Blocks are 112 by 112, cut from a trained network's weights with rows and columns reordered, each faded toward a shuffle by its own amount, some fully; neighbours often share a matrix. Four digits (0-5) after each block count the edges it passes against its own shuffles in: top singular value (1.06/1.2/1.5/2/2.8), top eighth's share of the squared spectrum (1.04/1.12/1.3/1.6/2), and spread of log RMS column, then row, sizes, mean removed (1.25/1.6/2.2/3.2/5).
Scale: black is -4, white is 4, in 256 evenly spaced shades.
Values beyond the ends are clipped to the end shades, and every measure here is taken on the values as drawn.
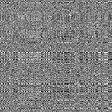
5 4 2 4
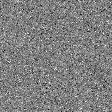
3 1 0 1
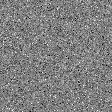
0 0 0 0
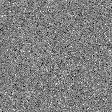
0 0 0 0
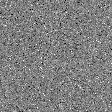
0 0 0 0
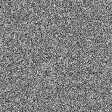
2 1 0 0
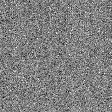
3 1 0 0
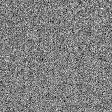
3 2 0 0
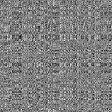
5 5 3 3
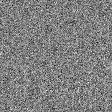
2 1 0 0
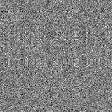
4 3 0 2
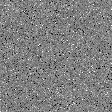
0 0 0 0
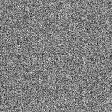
3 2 0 0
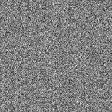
4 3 1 1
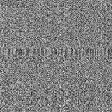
4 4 1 2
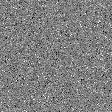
0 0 0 0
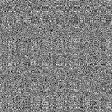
4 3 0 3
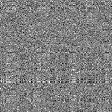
4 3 0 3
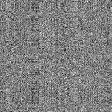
4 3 1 2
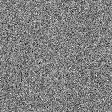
1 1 0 0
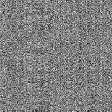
4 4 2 2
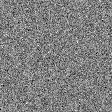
1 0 0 0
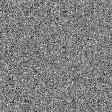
3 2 0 1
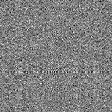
4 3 0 2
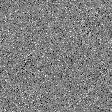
2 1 0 0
